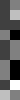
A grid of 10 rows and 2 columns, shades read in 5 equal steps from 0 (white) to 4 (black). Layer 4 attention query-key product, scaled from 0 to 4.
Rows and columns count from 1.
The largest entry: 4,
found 3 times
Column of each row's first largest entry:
1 1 1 2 1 1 2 2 1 2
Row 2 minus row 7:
1 -3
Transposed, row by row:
3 3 3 2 3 3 2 2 3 1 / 2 1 3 4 2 2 4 4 0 2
